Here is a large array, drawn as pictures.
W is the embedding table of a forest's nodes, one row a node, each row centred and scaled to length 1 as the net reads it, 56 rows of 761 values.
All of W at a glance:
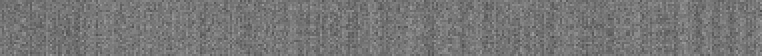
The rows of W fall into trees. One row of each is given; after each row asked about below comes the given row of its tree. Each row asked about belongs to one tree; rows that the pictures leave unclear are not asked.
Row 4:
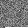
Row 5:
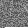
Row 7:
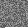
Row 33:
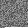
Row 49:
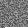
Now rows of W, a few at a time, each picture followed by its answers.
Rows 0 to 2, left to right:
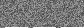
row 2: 5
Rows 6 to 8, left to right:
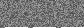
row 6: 5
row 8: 5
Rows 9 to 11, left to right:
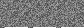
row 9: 5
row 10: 4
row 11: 49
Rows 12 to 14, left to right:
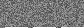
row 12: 33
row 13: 7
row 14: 4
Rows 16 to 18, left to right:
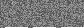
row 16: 4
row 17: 7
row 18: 33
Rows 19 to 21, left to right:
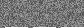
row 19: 33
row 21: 5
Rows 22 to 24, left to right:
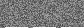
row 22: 49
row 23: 33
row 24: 7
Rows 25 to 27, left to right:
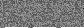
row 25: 33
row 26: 7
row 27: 7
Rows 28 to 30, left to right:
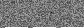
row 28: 33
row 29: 7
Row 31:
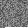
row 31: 4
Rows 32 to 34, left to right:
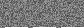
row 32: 33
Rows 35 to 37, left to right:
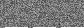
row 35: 33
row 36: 5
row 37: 7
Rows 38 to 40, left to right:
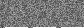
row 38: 49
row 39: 5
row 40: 7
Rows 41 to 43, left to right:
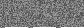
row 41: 33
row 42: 33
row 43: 5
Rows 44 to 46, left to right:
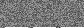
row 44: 7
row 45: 7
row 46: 7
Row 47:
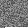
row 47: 33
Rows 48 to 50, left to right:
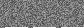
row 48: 33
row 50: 4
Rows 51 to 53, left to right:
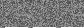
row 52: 7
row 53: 33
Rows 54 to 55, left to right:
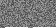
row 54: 49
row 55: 7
